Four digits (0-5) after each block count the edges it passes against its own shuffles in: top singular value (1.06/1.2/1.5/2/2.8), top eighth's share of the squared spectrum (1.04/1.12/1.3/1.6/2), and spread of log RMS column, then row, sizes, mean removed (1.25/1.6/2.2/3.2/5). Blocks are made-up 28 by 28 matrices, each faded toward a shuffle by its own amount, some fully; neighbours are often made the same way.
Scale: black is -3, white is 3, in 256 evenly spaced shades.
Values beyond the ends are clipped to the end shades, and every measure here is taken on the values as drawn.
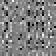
4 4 2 1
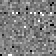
2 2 0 0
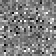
2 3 0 2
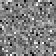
1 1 0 1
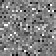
0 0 0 0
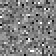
0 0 0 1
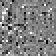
3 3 1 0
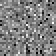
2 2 0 0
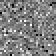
0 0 0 0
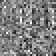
3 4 2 1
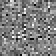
3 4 2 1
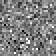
1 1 0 0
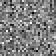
0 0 0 0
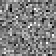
1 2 0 0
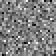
1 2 0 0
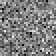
0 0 0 0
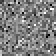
0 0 0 0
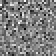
1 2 0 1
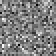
1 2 0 0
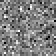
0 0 0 0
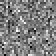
1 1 0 0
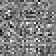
3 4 2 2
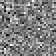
2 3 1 0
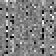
2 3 2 0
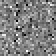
1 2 1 0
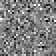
0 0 0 1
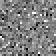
0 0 0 1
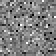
0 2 0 1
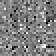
3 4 1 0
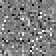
2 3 1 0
